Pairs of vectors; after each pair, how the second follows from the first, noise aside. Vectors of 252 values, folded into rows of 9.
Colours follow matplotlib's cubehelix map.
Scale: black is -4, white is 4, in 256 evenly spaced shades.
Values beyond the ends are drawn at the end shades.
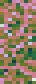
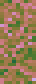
shrunk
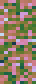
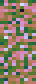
shuffled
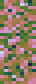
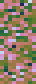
sign-scrambled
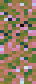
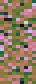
sign-scrambled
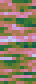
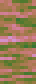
shrunk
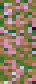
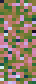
shuffled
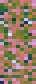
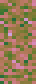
shrunk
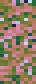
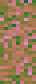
shrunk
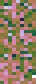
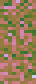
shrunk
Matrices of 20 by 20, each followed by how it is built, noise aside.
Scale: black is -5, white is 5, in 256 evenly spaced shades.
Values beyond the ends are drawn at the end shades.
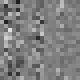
uneven columns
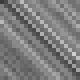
Toeplitz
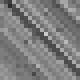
Toeplitz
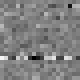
uneven rows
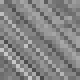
Toeplitz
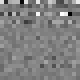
uneven rows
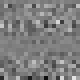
uneven rows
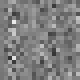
uneven columns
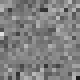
uneven rows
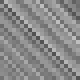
Toeplitz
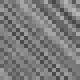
Toeplitz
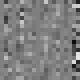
uneven columns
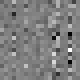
uneven columns
